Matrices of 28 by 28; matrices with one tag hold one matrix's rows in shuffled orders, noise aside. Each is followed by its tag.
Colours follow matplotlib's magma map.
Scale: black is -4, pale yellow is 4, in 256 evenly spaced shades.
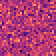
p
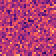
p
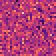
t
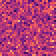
p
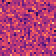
p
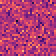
t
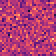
p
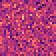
t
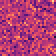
p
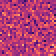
p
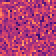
t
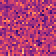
t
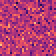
t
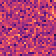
p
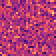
p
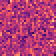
p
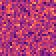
p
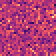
p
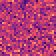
p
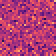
p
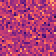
p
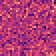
p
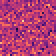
t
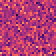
t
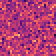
p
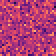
p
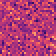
p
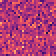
t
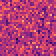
t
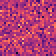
t
